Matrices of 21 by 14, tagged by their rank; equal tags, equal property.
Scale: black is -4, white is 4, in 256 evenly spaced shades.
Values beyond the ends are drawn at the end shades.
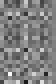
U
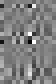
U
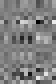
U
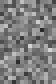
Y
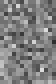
Y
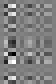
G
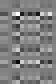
G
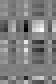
G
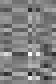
U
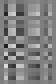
G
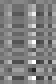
G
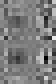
U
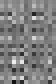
U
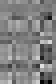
U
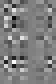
U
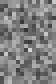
Y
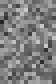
Y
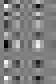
G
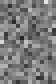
Y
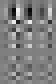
G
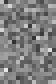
Y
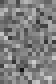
Y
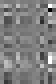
U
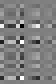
G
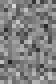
Y
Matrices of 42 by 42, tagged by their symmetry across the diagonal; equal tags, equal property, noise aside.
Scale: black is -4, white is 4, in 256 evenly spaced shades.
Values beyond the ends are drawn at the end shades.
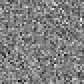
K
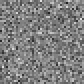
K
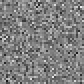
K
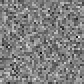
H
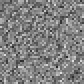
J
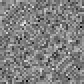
J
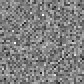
J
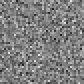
K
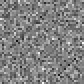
J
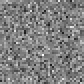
H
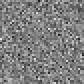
K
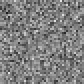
H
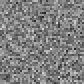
H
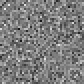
J
